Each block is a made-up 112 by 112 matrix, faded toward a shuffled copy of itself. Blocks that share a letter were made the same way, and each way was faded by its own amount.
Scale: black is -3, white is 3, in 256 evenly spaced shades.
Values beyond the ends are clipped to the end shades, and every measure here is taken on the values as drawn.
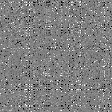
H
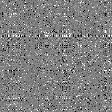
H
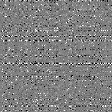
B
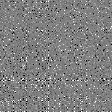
H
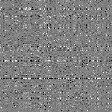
B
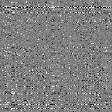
B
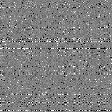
B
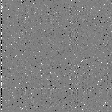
H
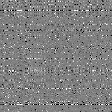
B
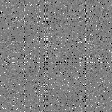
H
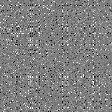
H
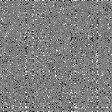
H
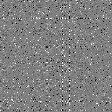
H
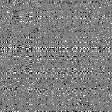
B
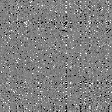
H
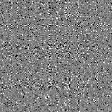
H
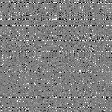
B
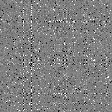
H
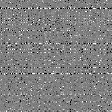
B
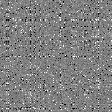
H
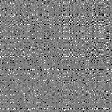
B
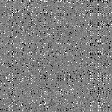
H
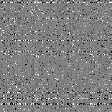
B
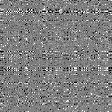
B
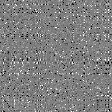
H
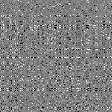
B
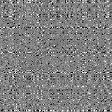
B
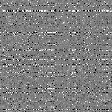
B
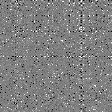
H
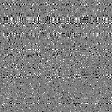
B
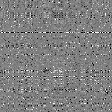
B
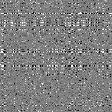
B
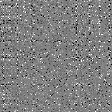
H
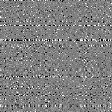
B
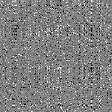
H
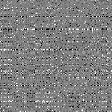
B
